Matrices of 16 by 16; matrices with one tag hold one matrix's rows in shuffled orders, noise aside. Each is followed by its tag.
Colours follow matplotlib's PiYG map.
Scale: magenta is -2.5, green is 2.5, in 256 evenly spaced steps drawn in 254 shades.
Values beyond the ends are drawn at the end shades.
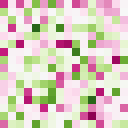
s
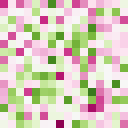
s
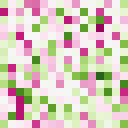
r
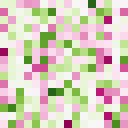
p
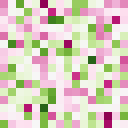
p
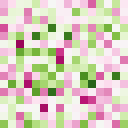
s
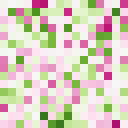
p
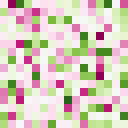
r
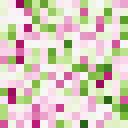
r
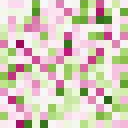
r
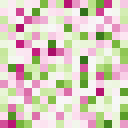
r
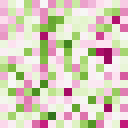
p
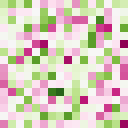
p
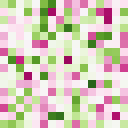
p
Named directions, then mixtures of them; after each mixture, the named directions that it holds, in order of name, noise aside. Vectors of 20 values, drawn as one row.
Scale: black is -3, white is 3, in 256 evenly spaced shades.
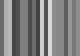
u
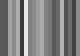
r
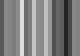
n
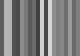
u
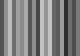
n, r, u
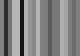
n, r, u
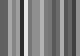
r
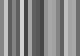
r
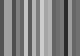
n, r, u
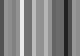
n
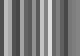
n, u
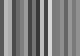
u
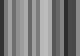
n, r, u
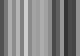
n, r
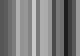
n, r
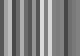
n, u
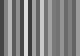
r, u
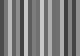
r, u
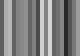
n, r, u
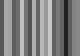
n, u
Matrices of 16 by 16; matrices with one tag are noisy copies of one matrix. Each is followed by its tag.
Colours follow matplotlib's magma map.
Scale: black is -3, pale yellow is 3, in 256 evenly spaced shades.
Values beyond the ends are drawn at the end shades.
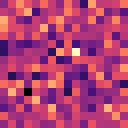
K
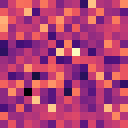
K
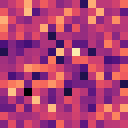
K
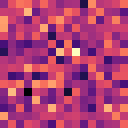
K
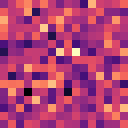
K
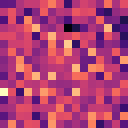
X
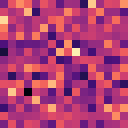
K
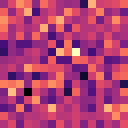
K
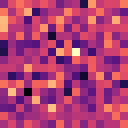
K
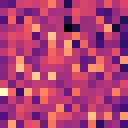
X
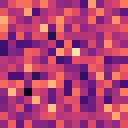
K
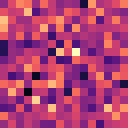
K
